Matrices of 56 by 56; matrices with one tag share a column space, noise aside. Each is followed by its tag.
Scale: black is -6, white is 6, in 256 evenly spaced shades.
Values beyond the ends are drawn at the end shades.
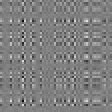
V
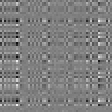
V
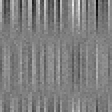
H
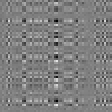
V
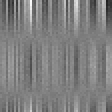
H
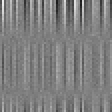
H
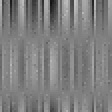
H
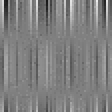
H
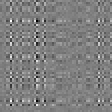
V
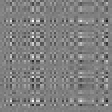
V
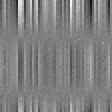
H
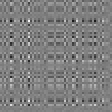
V
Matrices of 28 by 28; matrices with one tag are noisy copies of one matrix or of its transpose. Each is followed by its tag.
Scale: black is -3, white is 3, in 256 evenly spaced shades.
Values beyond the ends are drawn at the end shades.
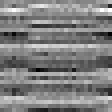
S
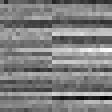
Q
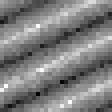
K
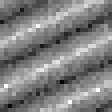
K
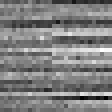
Q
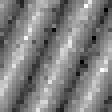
K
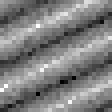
K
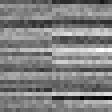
Q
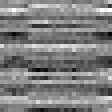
S
